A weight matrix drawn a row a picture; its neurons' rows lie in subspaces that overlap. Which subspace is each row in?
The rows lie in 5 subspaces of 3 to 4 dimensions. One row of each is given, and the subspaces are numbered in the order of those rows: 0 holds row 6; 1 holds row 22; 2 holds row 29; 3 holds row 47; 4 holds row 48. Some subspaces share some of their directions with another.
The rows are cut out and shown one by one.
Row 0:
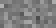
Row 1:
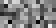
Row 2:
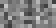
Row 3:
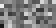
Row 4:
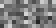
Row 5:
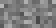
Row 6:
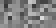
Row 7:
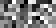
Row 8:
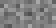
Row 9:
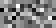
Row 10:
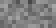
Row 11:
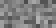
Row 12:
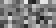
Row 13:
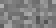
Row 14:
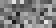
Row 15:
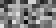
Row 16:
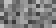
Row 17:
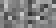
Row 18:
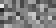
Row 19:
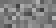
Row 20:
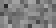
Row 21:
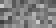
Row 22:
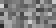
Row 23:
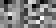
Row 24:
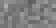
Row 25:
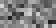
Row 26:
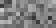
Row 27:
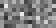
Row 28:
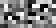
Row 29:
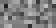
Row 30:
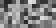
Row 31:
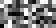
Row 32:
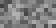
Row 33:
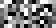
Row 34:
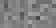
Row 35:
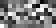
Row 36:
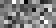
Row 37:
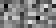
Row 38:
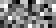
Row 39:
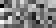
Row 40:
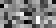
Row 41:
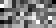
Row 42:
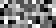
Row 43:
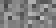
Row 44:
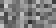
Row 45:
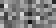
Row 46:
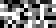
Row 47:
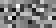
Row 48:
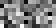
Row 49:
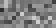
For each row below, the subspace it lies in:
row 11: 0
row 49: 3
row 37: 0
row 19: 3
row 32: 0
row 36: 4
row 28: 1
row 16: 1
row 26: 3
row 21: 3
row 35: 1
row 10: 2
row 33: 4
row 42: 2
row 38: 2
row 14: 4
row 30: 4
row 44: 1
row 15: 4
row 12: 0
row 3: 1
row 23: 2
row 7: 4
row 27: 4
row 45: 1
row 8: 3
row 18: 3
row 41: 3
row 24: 4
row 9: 3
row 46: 2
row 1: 2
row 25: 0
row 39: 3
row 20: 2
